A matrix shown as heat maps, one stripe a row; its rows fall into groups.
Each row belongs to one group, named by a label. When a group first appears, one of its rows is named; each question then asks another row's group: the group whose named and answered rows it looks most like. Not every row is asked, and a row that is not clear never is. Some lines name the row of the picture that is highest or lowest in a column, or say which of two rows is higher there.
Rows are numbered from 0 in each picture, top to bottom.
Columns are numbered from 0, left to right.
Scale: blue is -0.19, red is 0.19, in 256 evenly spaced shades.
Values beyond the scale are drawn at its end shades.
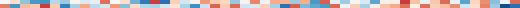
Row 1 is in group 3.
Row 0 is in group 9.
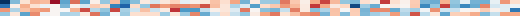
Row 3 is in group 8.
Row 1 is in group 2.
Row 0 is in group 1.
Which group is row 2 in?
3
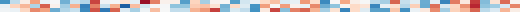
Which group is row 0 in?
8
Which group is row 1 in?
8
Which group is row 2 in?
8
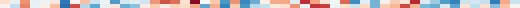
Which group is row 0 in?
2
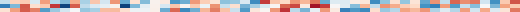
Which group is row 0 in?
8
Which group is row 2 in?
9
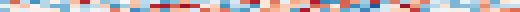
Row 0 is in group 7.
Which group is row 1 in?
2
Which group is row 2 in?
9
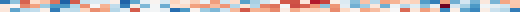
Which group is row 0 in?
1
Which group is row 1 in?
2
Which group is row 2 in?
7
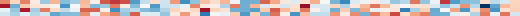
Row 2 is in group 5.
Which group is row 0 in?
9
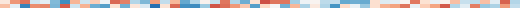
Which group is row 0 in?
9
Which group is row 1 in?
3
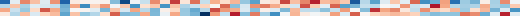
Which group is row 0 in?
2
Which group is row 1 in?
9
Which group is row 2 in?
3
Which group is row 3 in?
1
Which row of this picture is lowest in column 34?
1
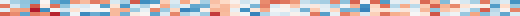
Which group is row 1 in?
3
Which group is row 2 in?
9
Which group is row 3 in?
3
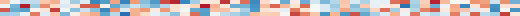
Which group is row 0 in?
3
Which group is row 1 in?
5
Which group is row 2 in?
3
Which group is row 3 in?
8
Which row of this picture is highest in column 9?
1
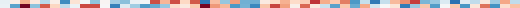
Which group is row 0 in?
2
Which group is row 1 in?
5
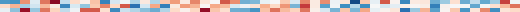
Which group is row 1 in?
9
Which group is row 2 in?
5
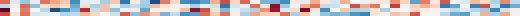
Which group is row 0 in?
3
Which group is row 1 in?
7
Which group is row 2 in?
2
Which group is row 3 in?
9
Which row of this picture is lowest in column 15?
0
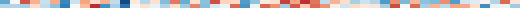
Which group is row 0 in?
2
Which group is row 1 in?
8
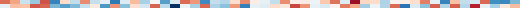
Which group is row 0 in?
7
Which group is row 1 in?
8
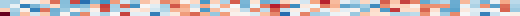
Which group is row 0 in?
1
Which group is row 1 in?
9
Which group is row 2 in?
7
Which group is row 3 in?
5
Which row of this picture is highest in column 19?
3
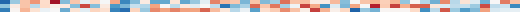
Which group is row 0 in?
1
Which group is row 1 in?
7
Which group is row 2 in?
2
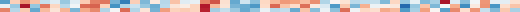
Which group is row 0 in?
2
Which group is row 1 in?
5
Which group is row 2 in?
5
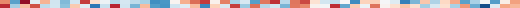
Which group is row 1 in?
1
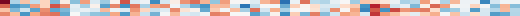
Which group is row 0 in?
5
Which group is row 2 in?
7
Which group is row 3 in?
3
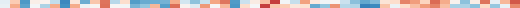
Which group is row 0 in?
9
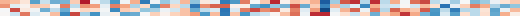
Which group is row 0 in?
7
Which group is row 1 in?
3
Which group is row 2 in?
7
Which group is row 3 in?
1
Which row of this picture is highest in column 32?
3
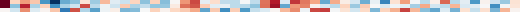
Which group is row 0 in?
2
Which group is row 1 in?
5
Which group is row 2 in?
1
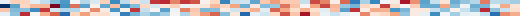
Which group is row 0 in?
2
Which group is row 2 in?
7
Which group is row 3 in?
1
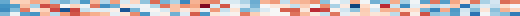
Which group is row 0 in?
8
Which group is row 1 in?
5
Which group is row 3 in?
7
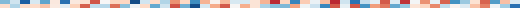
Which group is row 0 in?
9
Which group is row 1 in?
3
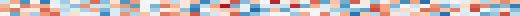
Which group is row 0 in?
8
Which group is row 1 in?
3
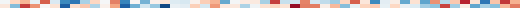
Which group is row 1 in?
1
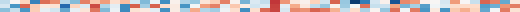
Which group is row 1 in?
8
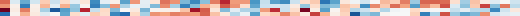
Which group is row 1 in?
3
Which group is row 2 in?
2
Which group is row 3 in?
2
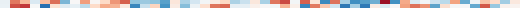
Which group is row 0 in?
9
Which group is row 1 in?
9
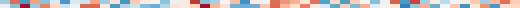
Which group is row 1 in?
5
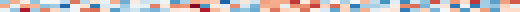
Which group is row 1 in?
2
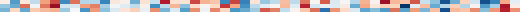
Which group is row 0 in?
1
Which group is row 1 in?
5
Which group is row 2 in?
8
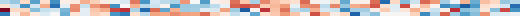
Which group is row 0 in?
7
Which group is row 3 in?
2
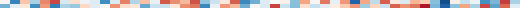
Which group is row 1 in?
7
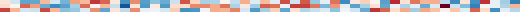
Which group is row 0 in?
7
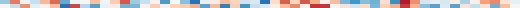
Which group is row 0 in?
9
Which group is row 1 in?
1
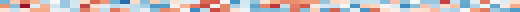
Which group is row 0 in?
2
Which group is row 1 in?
5
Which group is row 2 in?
3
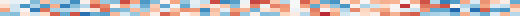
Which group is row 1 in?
9
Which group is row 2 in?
7
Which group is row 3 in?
1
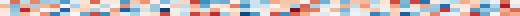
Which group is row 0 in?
8
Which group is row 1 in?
5
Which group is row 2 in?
1
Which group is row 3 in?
8
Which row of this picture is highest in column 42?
1
